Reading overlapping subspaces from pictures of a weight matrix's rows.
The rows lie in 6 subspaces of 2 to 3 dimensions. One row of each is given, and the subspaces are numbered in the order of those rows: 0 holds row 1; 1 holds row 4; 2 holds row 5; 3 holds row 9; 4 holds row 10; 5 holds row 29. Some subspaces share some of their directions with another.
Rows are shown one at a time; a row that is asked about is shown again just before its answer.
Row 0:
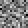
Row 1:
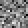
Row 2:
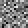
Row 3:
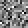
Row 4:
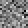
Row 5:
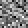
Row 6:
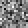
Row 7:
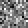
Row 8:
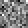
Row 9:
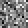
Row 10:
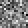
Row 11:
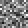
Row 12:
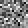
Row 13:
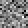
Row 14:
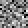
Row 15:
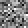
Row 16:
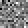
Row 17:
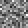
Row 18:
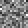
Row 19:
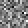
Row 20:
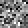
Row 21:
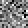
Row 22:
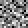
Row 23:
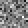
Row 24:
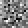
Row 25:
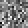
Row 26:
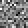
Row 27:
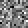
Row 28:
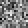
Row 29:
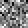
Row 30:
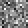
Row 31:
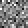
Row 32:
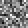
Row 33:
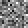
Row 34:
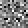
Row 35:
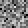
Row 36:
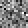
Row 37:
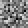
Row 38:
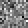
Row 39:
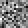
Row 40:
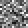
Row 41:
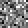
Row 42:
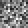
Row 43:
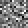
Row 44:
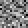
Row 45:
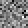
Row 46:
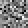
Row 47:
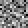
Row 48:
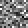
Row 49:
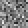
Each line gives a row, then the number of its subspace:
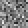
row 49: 3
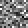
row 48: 2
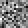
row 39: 4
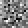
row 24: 0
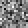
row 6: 4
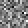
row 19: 3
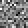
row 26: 2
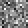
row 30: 3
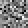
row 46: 0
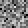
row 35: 2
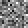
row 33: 2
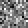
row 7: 4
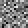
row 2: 4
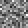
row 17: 5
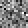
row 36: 4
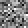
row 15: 2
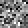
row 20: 0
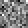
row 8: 5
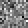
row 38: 4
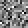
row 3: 3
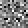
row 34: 0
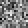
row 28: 4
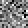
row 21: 1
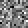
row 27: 3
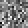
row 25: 3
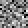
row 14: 1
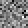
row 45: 1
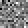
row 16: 2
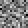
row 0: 5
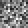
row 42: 0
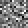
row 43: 0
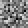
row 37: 0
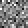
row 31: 2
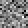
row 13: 1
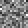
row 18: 5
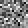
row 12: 0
